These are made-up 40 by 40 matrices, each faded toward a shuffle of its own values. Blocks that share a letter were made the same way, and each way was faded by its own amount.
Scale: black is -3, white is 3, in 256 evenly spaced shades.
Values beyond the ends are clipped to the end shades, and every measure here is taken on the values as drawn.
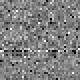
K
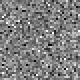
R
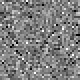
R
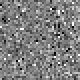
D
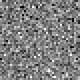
R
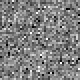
R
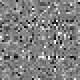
K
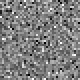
R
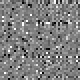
K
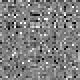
K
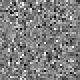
D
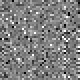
K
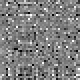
K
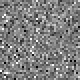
R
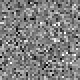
R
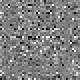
K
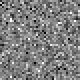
R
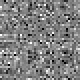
K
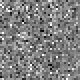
D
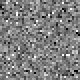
R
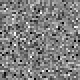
R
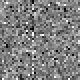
D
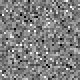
R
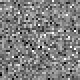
R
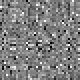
K
